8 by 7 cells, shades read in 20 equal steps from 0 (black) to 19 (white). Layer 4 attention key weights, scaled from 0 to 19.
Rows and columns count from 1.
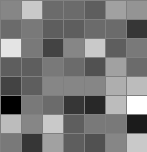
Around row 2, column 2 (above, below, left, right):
15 9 8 7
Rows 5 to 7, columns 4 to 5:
10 10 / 4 3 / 7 9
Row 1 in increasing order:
7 8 8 10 11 12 15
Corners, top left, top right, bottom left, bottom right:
10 11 9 15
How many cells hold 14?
3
